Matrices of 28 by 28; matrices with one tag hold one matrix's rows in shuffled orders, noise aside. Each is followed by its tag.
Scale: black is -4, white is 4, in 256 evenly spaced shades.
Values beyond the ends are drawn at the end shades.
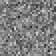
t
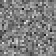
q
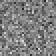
q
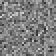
q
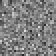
q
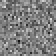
t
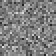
q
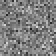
t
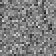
q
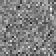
t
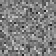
q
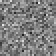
q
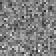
q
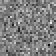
t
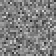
t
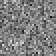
q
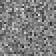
q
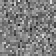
t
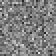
q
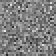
t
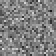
q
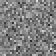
t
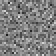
t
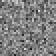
q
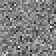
t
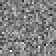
q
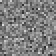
q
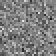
q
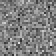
t
